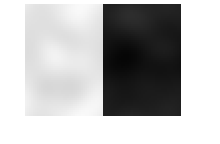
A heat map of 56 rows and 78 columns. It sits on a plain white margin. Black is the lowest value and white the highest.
The table splits into one row of 2 panels. Panel 1,1: very high, smooth, faint in contrast. Panel 1,2: very low, smooth, faint in contrast.
